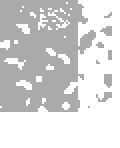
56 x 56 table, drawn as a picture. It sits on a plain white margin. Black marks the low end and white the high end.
A vertical seam about 70% of the way across splits the table, and the right part is higher. Overall the values sit about 80% of the way up the scale. In the top middle lies a patch that is rougher than the rest. Values change most from cell to cell in the top middle.
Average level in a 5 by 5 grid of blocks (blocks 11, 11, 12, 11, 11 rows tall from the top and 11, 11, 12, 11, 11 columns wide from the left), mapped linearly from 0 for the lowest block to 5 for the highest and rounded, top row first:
01125
11124
10124
01034
01134
